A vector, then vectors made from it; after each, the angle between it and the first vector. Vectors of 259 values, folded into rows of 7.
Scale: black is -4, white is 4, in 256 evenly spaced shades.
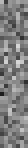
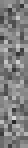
partly aligned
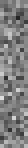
orthogonal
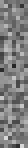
partly aligned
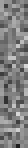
orthogonal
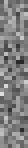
nearly opposite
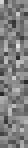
nearly parallel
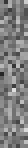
partly aligned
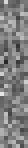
nearly opposite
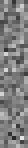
partly opposed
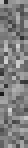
nearly parallel
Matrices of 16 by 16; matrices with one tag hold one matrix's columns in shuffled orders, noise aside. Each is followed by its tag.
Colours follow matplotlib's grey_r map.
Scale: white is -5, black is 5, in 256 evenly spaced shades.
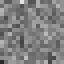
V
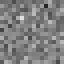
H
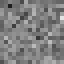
H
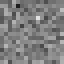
H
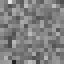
V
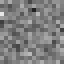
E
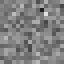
E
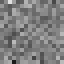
V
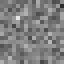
H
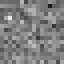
H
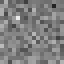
H
